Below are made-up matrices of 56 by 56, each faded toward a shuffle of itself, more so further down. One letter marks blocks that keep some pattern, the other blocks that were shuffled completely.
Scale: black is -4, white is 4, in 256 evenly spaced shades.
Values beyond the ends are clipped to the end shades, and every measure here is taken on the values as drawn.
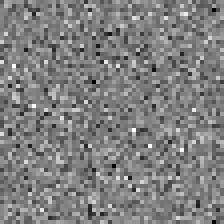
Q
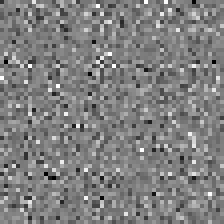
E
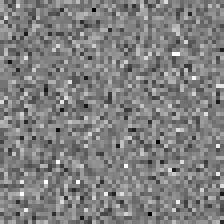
Q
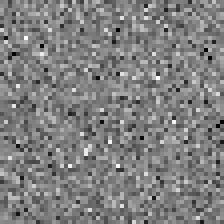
Q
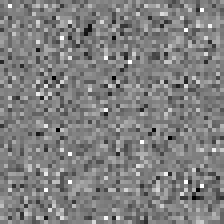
E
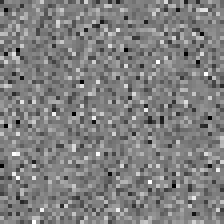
Q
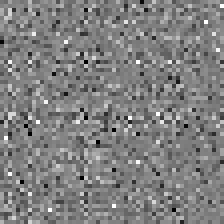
E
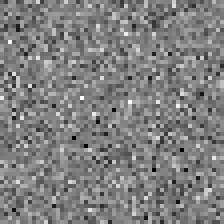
Q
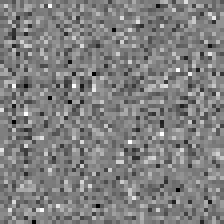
E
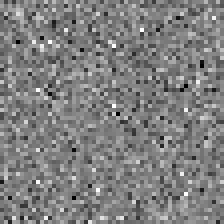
Q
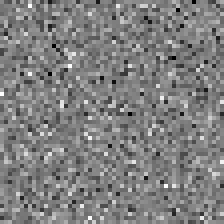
Q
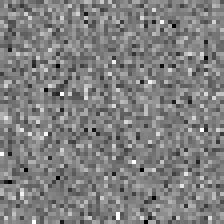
Q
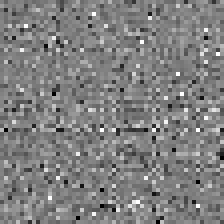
E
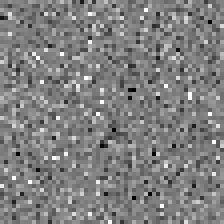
Q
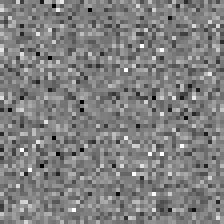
E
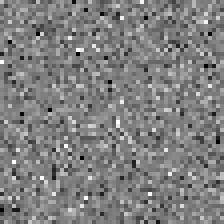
Q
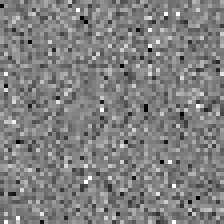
Q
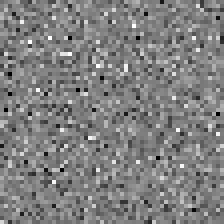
Q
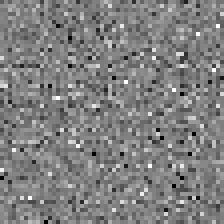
E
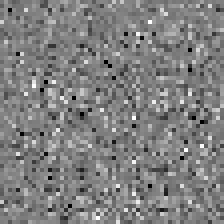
E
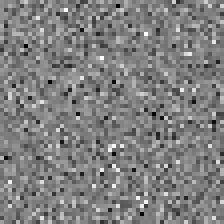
Q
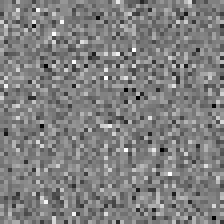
E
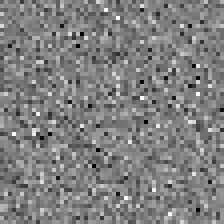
Q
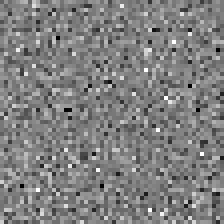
E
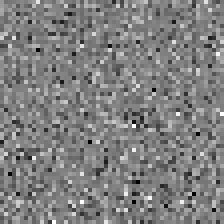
E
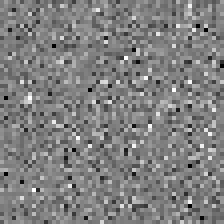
E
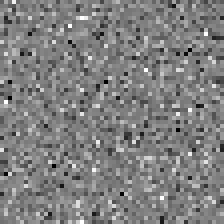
Q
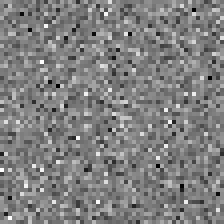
Q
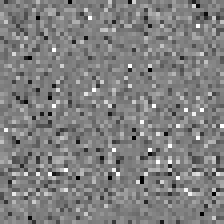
E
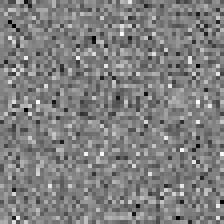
E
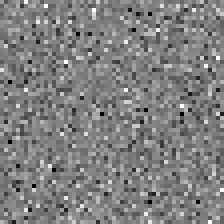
Q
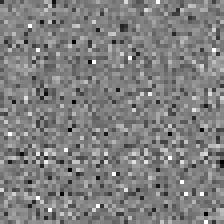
E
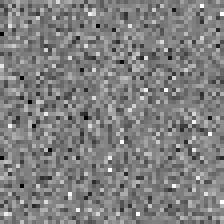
Q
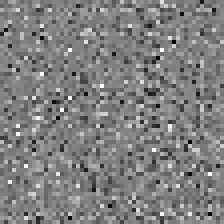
E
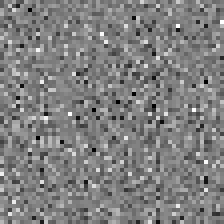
E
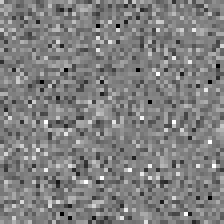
E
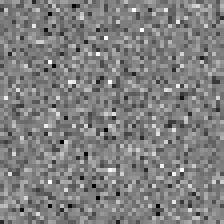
Q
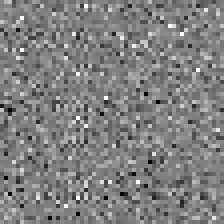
E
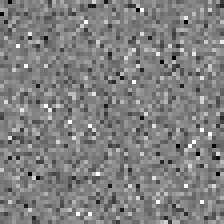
Q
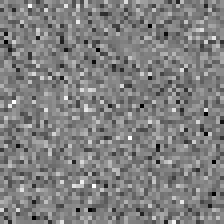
Q
